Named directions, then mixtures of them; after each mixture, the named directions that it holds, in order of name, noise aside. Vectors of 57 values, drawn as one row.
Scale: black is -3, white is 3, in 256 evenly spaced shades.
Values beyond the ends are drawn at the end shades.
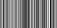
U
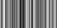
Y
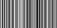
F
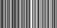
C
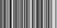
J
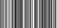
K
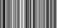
Y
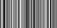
K, U, Y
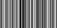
U, Y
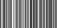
C, Y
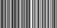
C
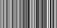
F, U, Y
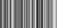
J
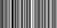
C, F, K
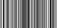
U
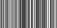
U, Y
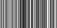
U, Y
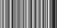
J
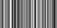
C, J, K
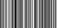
K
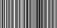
F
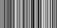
K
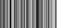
J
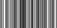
U, Y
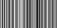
F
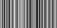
F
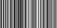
F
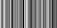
J, Y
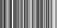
J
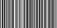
F
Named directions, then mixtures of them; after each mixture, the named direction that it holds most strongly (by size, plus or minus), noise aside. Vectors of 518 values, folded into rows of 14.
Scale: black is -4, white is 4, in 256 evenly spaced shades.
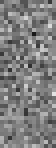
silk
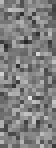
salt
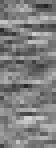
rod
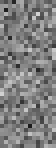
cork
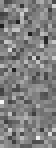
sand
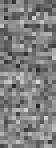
cork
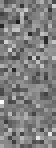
sand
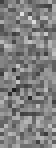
salt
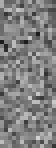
salt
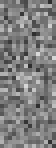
silk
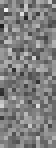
cork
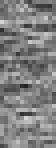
rod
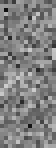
cork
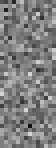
cork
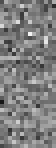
sand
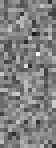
salt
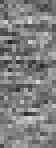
rod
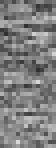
rod
